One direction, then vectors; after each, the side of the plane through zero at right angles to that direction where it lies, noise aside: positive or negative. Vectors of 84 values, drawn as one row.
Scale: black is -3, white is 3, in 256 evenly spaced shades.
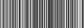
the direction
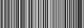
negative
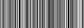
positive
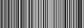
negative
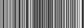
positive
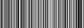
negative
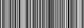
positive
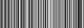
negative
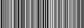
negative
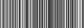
positive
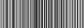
positive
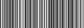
positive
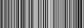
negative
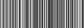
positive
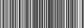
positive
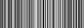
negative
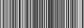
positive
